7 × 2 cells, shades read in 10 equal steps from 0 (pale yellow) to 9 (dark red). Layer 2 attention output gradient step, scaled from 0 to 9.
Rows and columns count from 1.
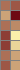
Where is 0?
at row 4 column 2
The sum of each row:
11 12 9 7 8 8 9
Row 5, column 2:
1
